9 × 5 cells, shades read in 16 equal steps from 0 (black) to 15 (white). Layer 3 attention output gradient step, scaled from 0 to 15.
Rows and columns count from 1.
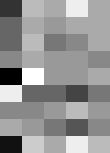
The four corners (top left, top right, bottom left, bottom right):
3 10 1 11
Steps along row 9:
up down up down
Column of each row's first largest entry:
4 2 2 2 2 1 4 1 4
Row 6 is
14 6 6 4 7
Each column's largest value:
14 15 10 14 11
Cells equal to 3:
1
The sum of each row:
48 45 42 44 43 37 45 39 48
